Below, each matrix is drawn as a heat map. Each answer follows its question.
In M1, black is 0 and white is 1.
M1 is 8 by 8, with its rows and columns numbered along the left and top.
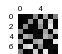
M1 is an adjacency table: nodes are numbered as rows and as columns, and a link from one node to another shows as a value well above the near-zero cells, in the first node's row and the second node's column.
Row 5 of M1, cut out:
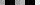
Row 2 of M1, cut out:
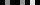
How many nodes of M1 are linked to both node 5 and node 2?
1
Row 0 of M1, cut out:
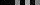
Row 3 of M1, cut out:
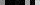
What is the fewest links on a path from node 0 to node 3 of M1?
1
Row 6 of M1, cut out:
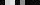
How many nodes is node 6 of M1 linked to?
3
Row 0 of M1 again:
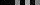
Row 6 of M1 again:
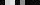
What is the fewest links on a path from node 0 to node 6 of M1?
3
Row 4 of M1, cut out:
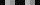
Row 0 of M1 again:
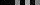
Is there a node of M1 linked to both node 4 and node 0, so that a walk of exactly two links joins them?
yes
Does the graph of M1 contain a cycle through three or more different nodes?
yes
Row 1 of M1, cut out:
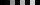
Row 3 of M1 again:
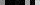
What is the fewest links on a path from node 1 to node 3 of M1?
3
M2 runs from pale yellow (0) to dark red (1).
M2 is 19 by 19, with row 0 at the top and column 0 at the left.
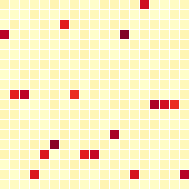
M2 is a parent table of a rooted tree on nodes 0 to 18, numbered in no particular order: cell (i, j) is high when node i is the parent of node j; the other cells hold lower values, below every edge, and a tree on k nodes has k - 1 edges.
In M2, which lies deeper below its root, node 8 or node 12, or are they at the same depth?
node 12
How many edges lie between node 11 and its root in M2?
3
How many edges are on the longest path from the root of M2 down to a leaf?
5
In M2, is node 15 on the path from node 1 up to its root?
yes
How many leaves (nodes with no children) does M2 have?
10
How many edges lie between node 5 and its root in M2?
5
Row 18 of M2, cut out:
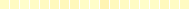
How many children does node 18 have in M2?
0
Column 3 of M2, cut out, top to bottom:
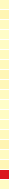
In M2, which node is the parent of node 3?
17
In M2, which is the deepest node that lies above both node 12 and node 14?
3
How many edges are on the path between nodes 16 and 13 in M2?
3
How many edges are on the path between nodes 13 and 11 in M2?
1
